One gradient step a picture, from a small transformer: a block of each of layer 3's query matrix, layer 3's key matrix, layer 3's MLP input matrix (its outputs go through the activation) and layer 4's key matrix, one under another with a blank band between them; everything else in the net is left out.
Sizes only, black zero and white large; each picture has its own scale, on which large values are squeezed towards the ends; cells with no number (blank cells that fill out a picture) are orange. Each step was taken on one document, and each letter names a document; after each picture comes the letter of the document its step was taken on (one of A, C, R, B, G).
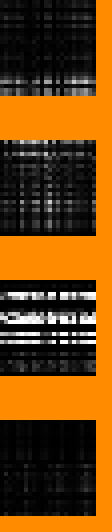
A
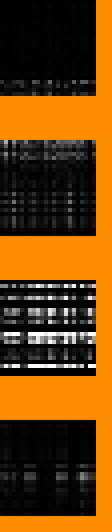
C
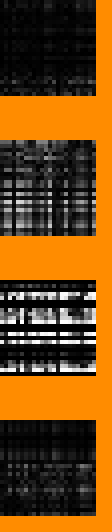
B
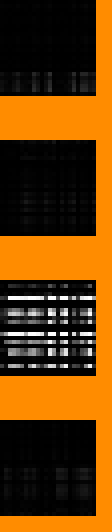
C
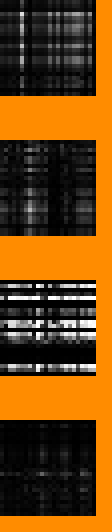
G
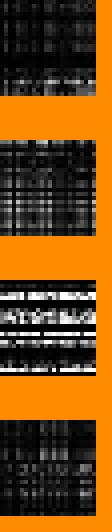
B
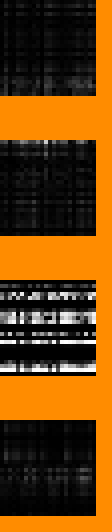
B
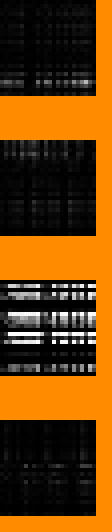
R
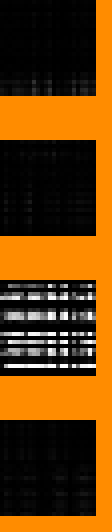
C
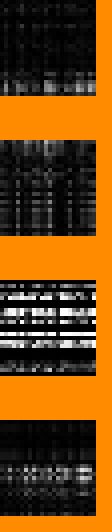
B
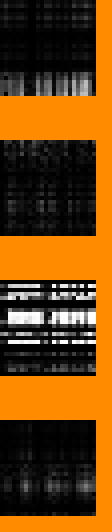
R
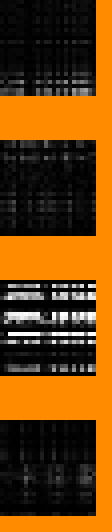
R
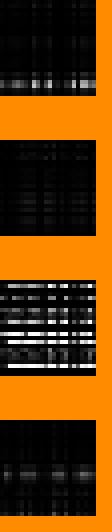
C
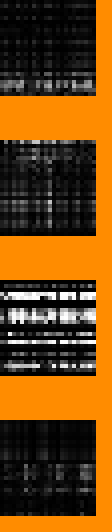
A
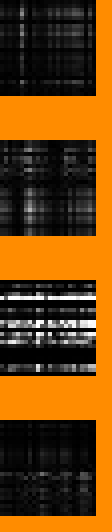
G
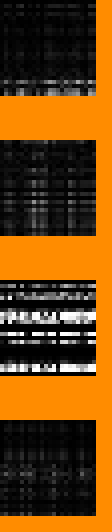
B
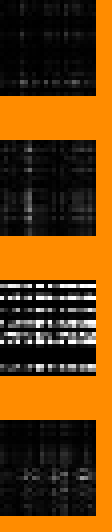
G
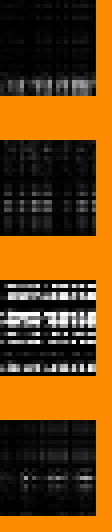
R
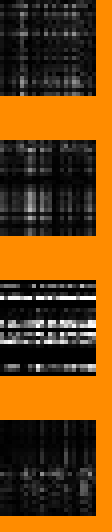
G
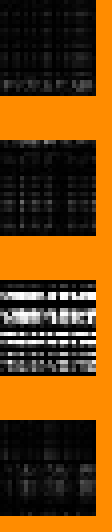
A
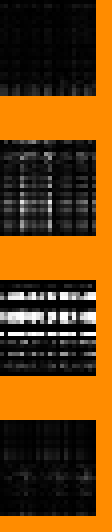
A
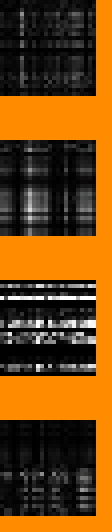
G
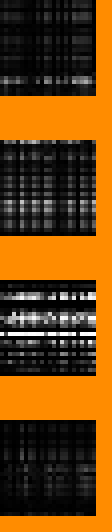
A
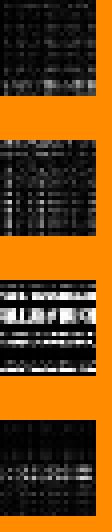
B
